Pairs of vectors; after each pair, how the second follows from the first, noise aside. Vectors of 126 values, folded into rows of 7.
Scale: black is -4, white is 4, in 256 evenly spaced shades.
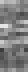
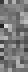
sign-scrambled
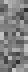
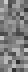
sign-scrambled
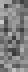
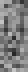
copied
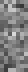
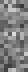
copied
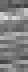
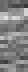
copied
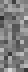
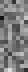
copied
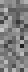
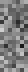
copied
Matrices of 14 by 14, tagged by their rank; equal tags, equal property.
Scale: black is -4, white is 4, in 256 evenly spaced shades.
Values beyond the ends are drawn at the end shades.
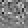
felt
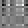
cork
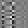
cork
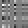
cork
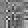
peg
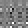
peg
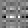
cork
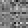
felt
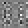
peg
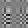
cork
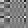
cork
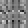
peg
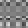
cork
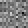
felt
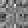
felt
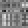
peg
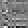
peg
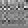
felt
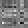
peg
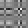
cork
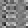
peg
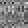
felt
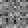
felt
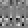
peg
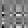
cork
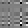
cork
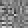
felt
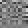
peg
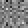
felt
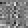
felt
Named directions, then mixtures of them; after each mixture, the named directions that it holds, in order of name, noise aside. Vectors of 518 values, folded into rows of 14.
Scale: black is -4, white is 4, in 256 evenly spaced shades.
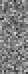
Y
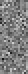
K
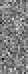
K, Y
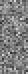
K, Y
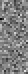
K, Y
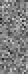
K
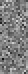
K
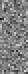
K, Y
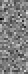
K, Y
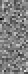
K, Y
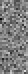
K, Y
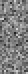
Y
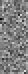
K, Y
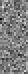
K, Y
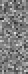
Y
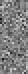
K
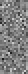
K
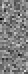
K, Y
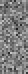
K, Y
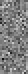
K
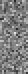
Y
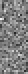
K, Y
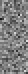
K, Y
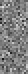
K
